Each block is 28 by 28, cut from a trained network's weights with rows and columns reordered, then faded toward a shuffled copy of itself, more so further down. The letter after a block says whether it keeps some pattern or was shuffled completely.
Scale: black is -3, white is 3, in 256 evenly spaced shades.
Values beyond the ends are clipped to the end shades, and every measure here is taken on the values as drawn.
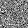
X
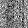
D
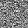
D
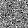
X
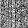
D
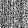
D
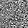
D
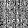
D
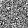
X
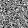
X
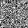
D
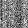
D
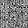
D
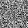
D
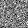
X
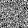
D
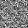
X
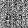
D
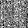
D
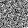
X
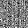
D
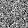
X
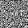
D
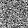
X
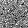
X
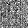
D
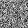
X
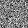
X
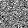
X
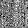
D
